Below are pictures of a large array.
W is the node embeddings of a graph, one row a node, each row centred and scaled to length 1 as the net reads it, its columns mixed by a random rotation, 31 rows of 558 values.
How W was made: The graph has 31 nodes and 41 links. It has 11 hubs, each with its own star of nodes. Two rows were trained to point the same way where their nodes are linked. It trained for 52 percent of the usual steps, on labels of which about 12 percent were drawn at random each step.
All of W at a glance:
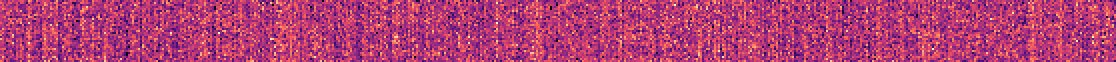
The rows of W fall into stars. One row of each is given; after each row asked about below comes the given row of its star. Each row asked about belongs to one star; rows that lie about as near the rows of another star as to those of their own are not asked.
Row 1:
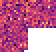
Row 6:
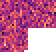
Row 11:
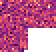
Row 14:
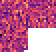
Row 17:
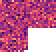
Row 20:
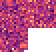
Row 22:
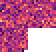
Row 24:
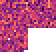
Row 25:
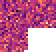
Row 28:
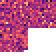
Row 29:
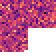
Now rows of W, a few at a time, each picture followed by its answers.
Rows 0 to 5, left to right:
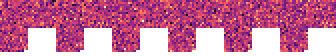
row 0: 11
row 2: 20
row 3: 29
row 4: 14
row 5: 25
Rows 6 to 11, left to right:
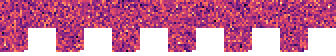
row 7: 20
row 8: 24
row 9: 11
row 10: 25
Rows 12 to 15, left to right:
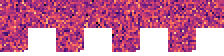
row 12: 6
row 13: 22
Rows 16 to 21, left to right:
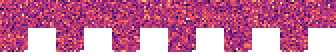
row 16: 28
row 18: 17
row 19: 1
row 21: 17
